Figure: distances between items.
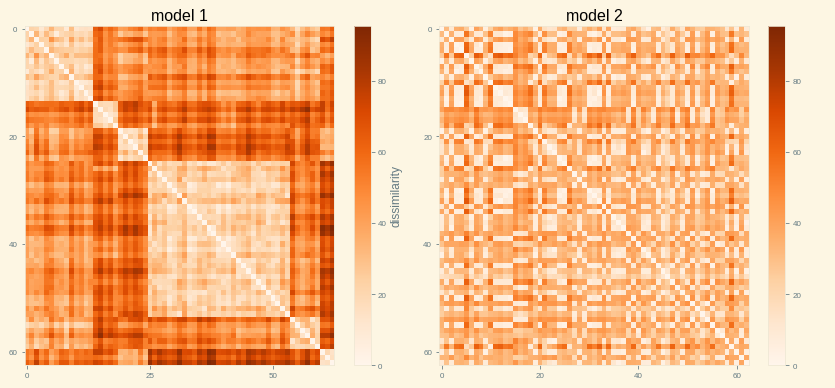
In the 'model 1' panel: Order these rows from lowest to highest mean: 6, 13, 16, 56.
6, 13, 56, 16
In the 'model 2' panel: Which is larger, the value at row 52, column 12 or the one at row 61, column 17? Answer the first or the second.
the second
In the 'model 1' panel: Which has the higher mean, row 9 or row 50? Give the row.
9
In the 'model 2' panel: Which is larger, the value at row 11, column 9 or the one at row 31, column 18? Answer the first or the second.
the second
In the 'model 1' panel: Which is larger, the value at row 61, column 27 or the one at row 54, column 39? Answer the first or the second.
the first
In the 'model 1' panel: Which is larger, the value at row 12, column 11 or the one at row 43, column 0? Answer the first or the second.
the second
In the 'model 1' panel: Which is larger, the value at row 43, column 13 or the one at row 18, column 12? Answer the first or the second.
the second
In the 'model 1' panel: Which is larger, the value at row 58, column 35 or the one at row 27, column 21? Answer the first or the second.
the first
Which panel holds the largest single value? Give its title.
model 1
